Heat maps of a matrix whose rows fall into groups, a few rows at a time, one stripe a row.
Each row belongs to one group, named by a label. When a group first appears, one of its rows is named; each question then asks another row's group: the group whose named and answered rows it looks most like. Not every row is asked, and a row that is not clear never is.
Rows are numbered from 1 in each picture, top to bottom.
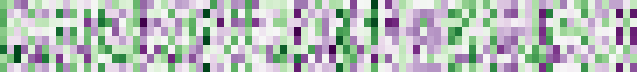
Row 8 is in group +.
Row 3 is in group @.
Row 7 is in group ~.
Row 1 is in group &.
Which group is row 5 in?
+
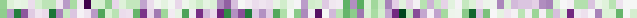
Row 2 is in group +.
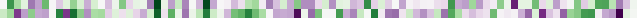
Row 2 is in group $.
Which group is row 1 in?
~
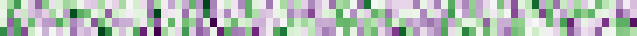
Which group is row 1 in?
~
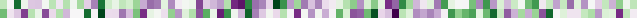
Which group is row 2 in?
+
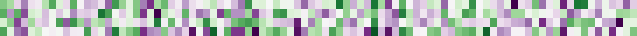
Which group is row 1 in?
&
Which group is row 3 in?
$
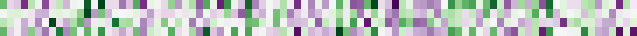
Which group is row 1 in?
+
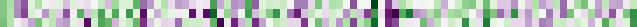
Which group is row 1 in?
&
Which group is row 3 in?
@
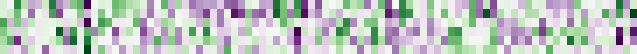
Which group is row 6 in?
+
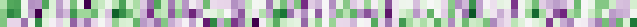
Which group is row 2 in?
~
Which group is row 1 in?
~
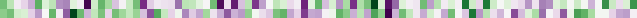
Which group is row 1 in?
@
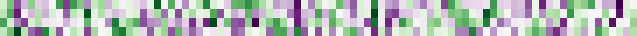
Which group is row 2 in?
@
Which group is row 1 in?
$
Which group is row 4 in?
~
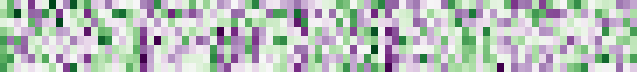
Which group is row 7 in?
@
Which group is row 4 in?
@
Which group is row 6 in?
&
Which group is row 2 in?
~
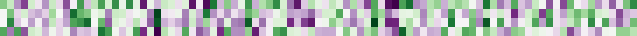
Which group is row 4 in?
+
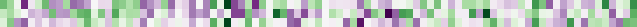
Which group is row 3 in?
$
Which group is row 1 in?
&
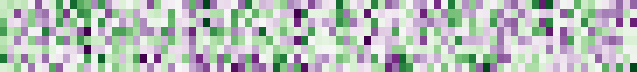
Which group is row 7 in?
+
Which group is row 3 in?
+
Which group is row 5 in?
$
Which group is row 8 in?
~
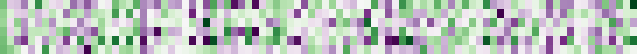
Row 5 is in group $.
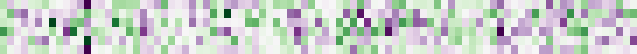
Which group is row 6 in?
&
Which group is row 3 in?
$
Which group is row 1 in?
&
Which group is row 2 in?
$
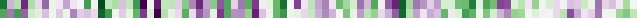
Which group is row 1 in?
+
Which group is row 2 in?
+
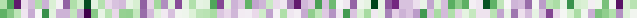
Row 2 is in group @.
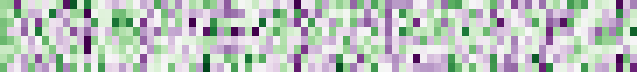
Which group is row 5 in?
@
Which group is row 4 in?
&
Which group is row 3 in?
$
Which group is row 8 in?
+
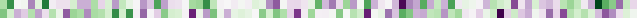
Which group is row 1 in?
@
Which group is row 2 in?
$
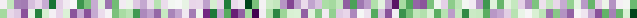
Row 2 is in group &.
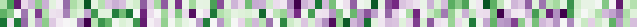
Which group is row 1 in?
@
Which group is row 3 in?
+
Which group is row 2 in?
$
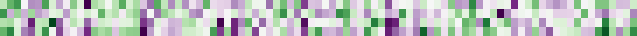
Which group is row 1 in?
~
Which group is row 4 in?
@
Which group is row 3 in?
@
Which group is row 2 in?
+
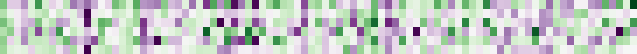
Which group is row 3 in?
@
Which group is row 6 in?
@
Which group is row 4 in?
$
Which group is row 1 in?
&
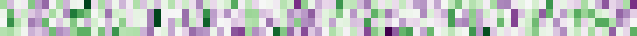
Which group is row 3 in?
~
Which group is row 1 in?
+
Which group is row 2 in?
~
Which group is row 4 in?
~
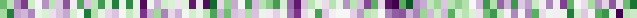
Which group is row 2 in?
@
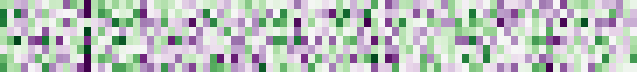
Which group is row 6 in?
~
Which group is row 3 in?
&
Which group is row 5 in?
~
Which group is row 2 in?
+
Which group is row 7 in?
@
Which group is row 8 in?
&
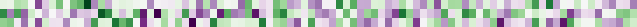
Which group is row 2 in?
+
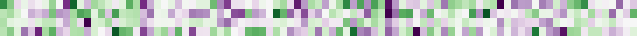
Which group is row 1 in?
@
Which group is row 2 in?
~
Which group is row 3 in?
@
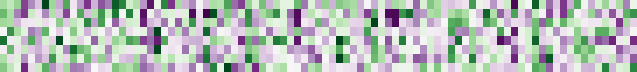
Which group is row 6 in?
~
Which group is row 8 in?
&
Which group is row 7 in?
+
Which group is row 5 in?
&
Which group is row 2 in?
$
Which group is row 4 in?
~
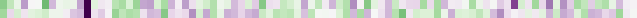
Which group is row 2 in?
&
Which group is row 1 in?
&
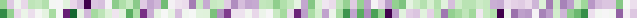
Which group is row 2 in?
@
